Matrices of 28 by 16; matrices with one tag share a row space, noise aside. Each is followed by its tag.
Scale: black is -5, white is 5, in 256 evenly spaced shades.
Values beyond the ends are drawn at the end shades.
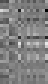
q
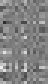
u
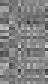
q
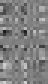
u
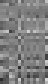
q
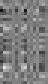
u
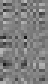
u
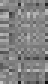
q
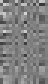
u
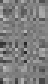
u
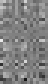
u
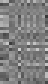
q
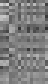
q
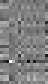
q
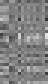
q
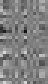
u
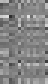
q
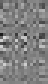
u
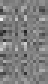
u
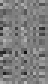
u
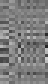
q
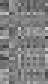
q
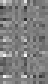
u
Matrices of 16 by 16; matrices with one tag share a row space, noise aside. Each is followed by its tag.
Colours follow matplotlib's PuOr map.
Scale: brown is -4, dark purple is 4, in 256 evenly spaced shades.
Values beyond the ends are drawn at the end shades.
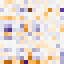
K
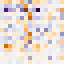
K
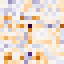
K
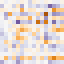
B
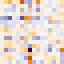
K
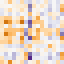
K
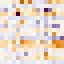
B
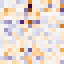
K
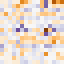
B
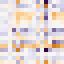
B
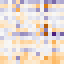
B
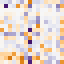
K
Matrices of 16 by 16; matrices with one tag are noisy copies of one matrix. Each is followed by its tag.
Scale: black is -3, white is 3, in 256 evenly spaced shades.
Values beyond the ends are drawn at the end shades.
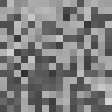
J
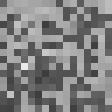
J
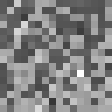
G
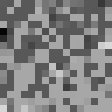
G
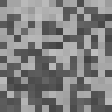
J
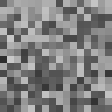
J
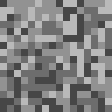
J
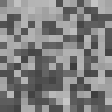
J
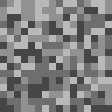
J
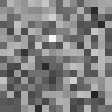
J
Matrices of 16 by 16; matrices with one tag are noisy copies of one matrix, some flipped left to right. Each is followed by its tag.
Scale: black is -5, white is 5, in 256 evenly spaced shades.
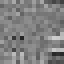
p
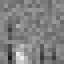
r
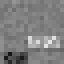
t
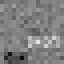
t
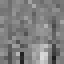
r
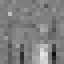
r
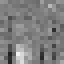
r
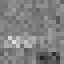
t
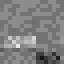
t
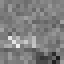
t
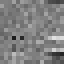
p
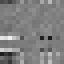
p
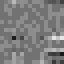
p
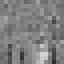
r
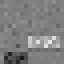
t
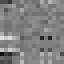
p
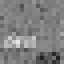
t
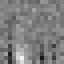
r
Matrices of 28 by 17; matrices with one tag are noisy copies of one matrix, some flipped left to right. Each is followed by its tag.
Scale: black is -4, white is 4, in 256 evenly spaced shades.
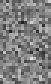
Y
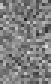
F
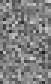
Y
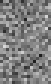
F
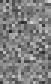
Y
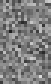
Y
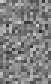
Y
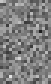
Y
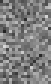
F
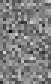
Y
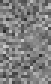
F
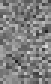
F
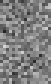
F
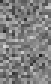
F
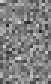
Y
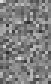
Y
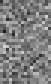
F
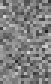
F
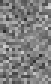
F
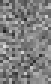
F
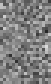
F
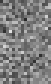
F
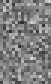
Y
